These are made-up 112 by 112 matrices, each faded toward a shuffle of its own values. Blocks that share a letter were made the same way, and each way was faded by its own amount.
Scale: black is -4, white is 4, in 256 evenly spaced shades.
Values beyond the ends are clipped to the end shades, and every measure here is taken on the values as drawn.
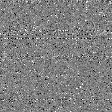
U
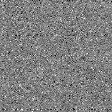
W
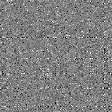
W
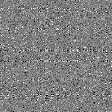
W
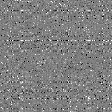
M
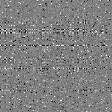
M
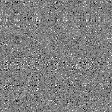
W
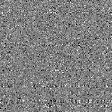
W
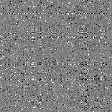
M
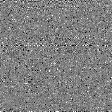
U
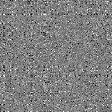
W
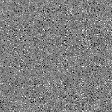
W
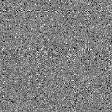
W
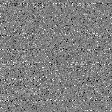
U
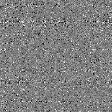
W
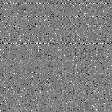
M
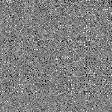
W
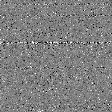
U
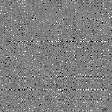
M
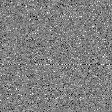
U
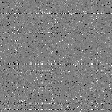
M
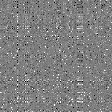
M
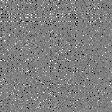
M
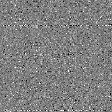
W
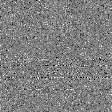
U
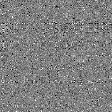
W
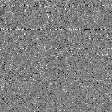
U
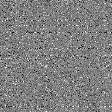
U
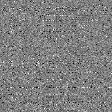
W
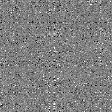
W
